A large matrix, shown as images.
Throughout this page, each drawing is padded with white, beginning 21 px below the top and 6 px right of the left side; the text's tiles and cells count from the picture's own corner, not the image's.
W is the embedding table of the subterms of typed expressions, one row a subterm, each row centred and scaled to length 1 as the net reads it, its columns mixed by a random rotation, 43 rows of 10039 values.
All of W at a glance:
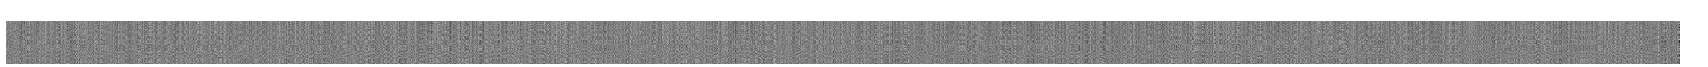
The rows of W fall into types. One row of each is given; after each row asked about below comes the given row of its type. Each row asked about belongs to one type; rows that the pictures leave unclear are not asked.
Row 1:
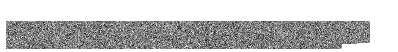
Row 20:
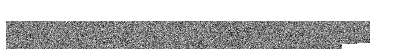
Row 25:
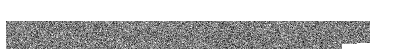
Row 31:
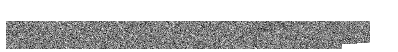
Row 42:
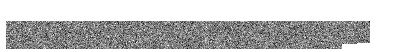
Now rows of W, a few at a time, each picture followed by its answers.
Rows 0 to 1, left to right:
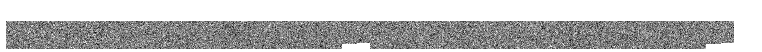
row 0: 25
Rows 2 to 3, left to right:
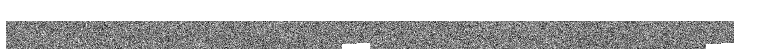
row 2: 25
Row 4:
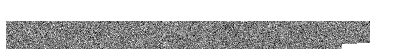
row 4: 42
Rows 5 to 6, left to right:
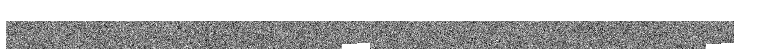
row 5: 1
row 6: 42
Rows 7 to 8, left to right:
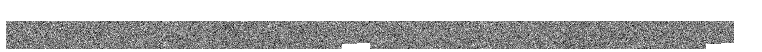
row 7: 42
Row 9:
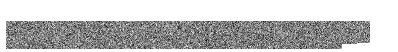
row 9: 1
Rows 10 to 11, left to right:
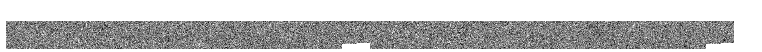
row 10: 25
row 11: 25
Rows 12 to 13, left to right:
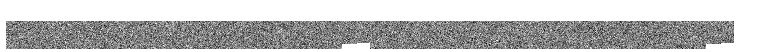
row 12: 31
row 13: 42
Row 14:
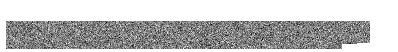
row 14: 1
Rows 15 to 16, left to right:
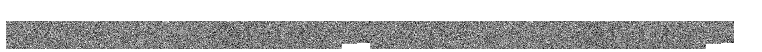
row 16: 20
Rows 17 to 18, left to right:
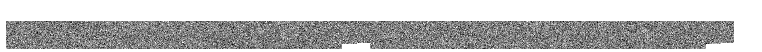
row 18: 31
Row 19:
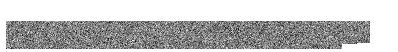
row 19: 42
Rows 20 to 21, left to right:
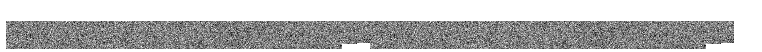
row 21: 20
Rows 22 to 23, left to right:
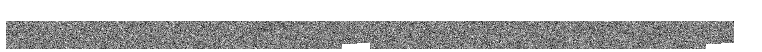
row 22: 31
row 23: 42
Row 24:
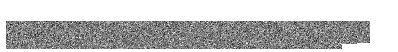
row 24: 20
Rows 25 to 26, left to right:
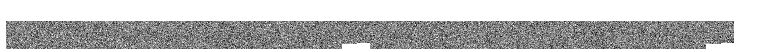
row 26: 20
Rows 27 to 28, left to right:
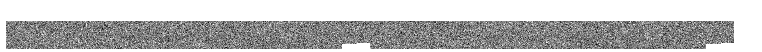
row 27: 25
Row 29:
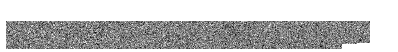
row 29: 25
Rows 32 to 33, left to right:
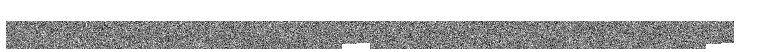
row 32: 25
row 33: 42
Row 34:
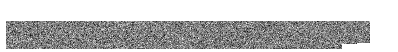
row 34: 20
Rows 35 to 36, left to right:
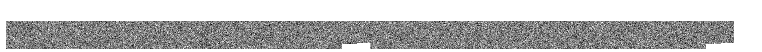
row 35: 1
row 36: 31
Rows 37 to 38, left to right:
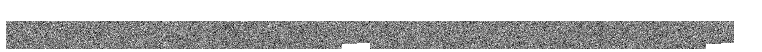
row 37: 42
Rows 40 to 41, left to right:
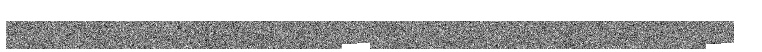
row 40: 1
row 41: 1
